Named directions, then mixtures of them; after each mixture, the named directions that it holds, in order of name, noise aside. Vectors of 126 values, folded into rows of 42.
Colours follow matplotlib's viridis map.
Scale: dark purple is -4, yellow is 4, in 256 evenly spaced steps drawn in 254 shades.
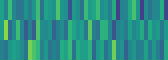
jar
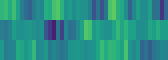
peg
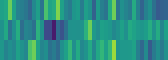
jar, peg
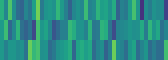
jar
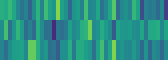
jar, peg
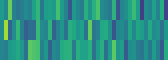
jar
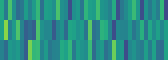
jar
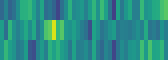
jar, peg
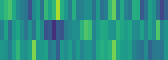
jar, peg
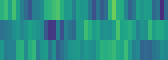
peg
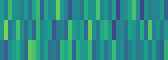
jar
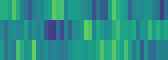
peg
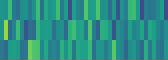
jar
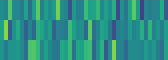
jar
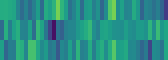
jar, peg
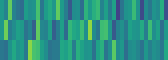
jar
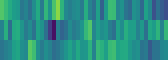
jar, peg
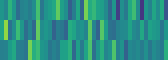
jar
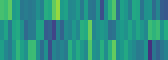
jar, peg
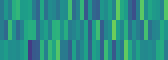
jar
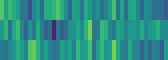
jar, peg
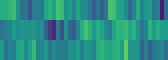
peg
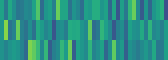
jar
